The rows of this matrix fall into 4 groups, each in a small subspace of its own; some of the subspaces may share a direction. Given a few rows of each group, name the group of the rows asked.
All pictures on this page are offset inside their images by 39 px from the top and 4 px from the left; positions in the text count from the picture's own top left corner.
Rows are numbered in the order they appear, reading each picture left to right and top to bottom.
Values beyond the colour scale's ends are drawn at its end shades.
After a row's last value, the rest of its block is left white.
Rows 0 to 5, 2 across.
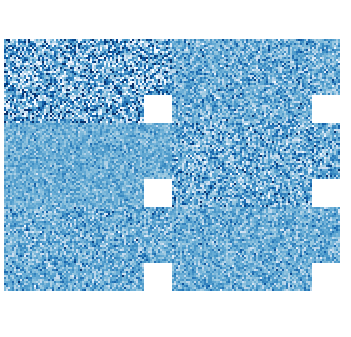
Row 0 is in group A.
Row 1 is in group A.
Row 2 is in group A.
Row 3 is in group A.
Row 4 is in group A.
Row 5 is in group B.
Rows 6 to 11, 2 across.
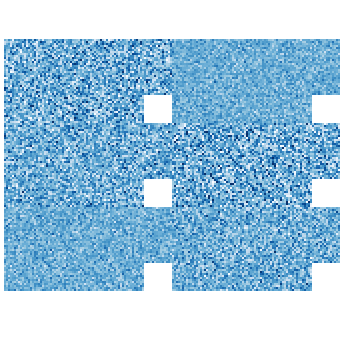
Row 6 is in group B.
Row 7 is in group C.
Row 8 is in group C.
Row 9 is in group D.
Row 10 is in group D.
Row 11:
A
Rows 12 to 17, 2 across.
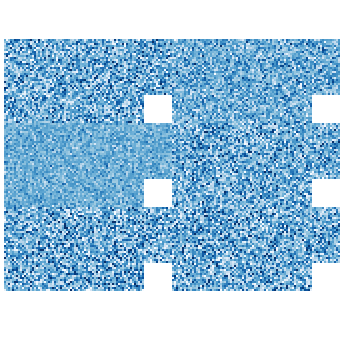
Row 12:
A
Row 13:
A
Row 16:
C
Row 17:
A
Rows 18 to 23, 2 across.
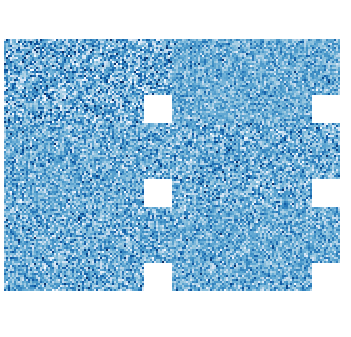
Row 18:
A
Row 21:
A
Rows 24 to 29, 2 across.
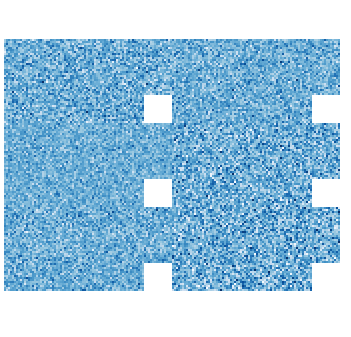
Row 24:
C
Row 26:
A
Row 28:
A
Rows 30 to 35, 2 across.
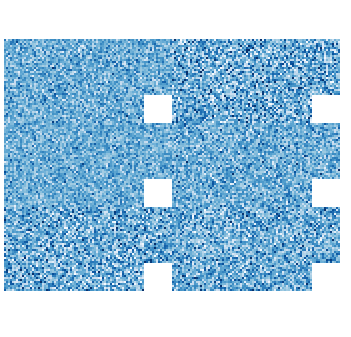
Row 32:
B
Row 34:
C
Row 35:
A
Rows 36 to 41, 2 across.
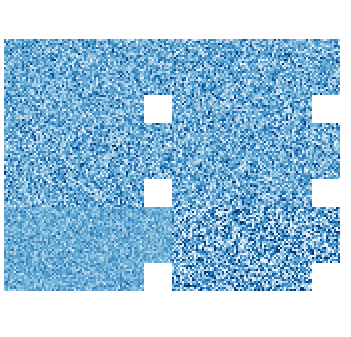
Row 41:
C
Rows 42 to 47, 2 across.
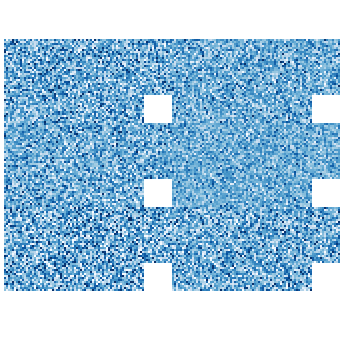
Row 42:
D
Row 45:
D
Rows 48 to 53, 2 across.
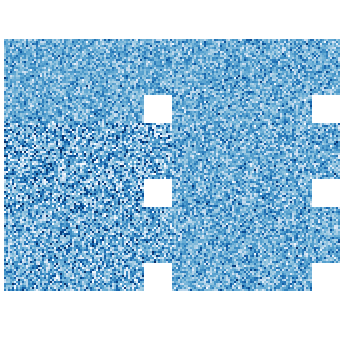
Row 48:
B
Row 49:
A
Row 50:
A
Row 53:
B
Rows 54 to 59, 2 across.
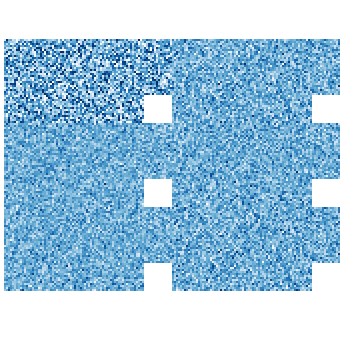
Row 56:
A
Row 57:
B
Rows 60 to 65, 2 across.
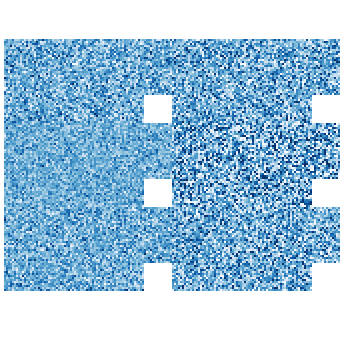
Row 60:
B
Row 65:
A
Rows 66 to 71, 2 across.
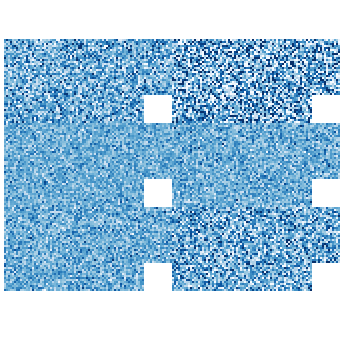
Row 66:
A
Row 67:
D
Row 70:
D
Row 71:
C
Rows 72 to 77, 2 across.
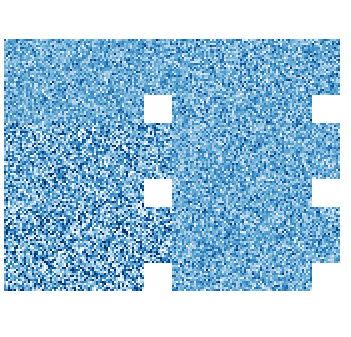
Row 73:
A
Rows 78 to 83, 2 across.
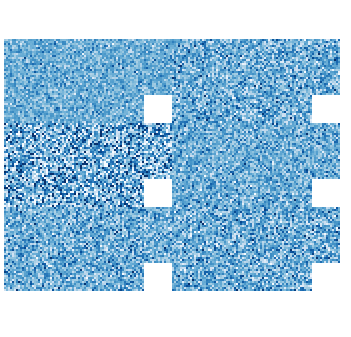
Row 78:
A
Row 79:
B
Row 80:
A
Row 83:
C
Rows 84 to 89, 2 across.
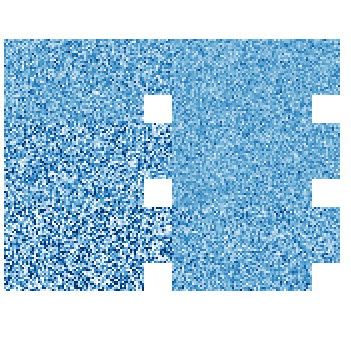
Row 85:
D
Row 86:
A
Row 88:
B
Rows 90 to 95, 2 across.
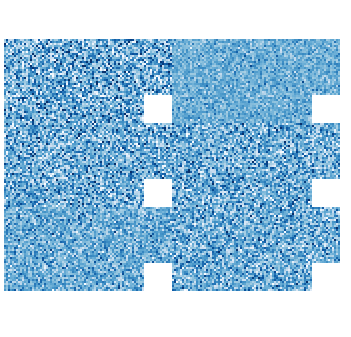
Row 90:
C
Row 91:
C
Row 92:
D
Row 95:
A
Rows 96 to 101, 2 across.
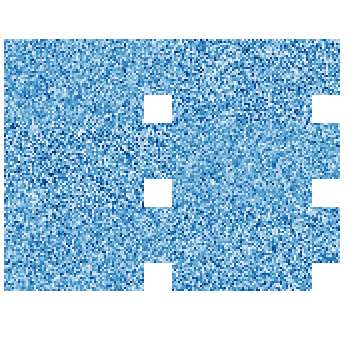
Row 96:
A
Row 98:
D
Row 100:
A
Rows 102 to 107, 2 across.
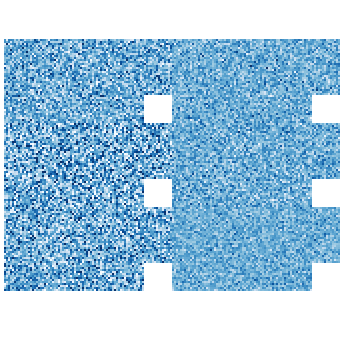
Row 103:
C
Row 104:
A
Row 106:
D
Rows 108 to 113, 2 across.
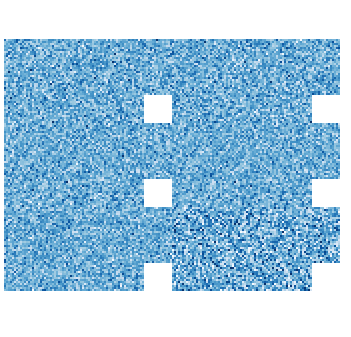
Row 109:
C
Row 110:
B
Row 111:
B
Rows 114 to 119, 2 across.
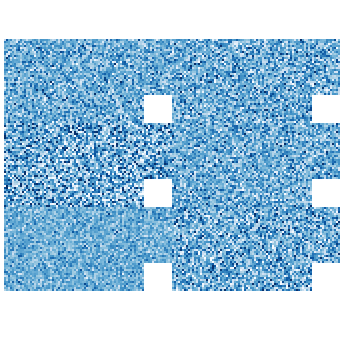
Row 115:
C
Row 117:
C
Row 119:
B
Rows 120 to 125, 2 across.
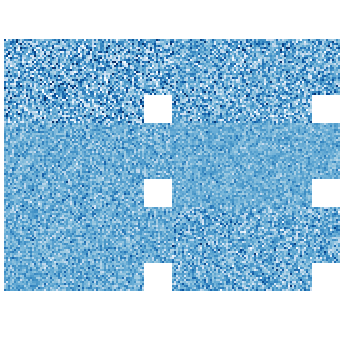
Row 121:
C
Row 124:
D
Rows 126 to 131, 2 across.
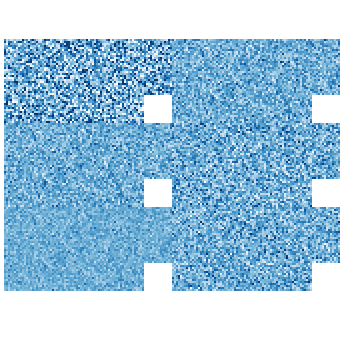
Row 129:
C
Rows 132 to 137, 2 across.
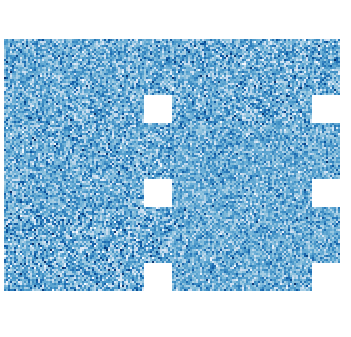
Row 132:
B
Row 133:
B
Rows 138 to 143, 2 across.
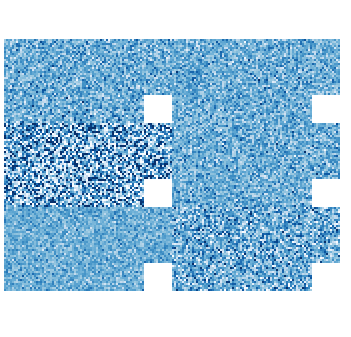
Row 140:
C
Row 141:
C
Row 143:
A
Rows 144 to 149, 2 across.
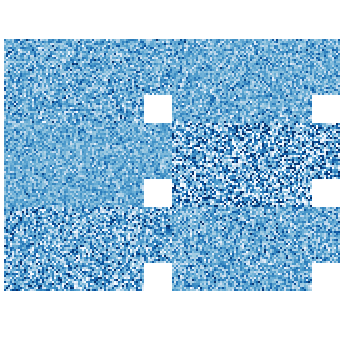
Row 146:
A
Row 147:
C
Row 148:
B
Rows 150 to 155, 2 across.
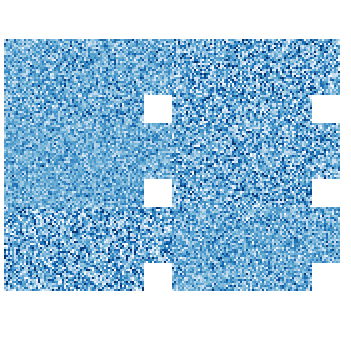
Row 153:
C
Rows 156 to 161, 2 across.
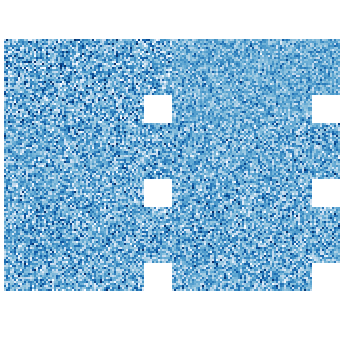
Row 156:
A
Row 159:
B
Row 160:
A
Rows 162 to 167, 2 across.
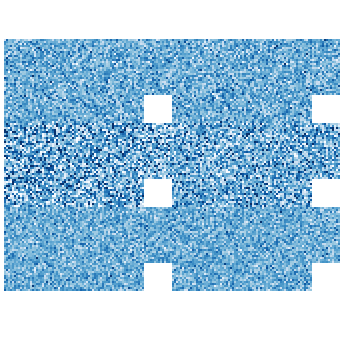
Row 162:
B
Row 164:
A
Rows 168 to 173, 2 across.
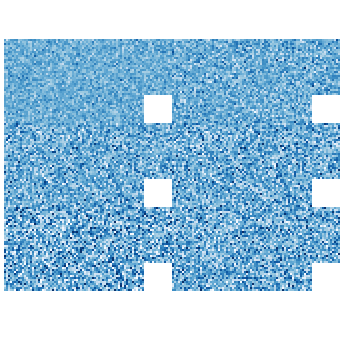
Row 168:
A
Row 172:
D
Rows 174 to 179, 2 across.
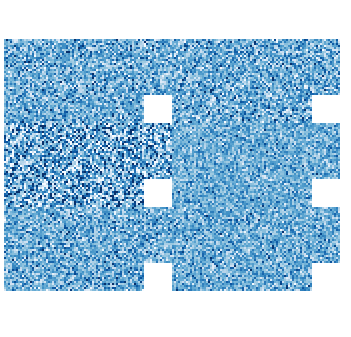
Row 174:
A
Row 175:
B
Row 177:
C
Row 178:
C
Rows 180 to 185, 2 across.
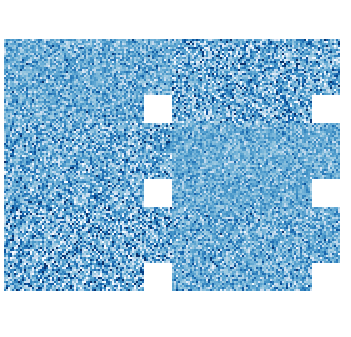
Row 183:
A
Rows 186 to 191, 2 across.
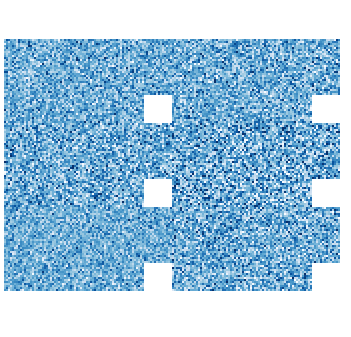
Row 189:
C
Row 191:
D
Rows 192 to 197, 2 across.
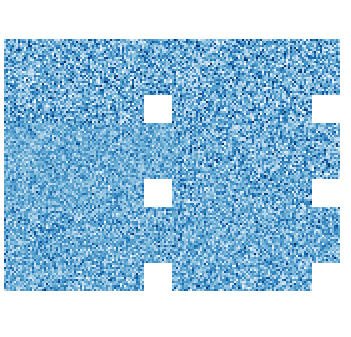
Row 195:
C
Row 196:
D
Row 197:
B
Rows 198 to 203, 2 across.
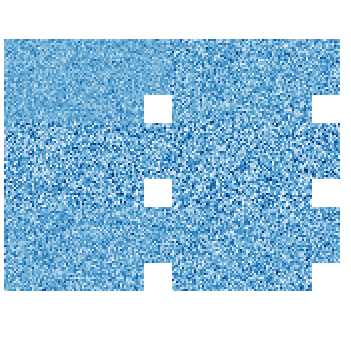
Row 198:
D
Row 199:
D
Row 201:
B
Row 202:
D
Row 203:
A
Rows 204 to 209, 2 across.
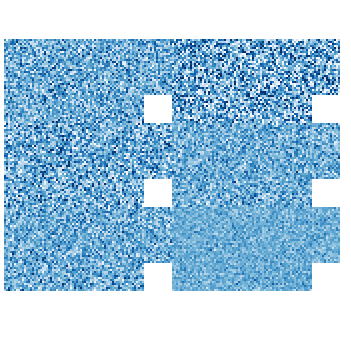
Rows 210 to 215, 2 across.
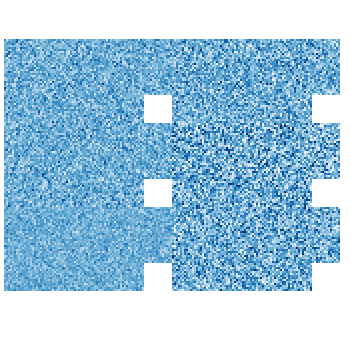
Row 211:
A
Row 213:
A
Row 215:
B
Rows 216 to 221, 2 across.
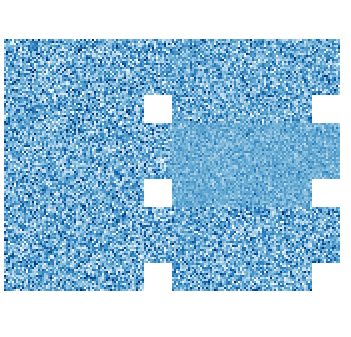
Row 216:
D
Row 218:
A
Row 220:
A
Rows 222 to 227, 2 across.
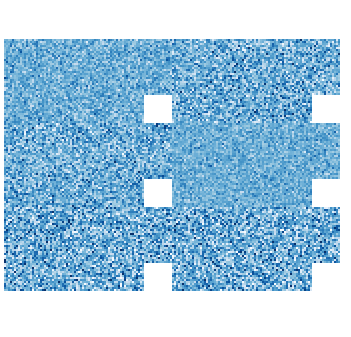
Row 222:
B
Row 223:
C
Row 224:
A
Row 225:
C
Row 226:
D
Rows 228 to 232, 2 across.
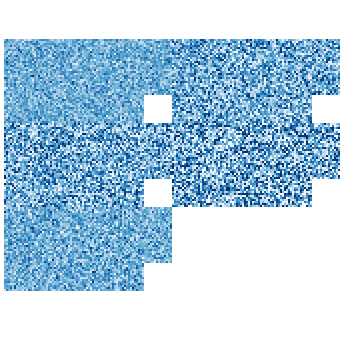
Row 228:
B
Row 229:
C
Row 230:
D
